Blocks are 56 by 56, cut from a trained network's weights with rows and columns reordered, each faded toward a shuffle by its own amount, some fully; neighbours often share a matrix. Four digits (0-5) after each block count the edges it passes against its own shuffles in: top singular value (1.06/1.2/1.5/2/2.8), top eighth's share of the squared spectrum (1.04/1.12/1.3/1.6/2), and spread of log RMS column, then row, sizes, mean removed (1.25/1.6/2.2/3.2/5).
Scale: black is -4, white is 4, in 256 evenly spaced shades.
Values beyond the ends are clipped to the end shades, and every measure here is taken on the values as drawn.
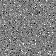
0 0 0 0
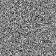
2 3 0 1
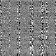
3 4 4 0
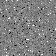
0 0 0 0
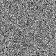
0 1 0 0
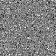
2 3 1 1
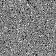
0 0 0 0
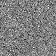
0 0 0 0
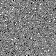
0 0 0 0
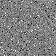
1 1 0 0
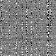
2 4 3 0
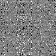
2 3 3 0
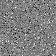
0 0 1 0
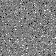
0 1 1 0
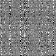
3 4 3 0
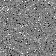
1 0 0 0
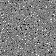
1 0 0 0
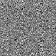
2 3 2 1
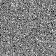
0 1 0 0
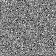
1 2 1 0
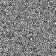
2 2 1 0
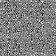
1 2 2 0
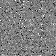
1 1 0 0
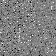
1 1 1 0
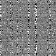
3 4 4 0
